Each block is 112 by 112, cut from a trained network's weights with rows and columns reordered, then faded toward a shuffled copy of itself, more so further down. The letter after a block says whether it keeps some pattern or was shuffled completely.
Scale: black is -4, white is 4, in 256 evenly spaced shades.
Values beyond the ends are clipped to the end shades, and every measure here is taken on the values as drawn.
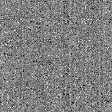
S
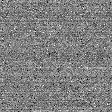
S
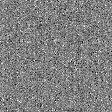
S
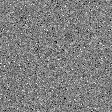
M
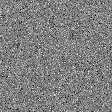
M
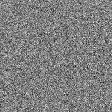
S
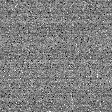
S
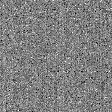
S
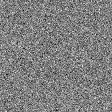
M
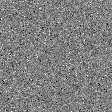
M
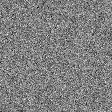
M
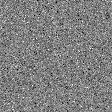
M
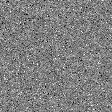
M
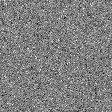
M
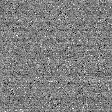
S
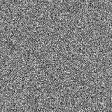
S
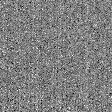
S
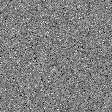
M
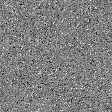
M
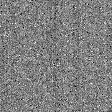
S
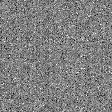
S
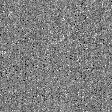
S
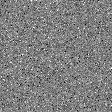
M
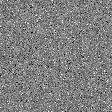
M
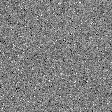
M
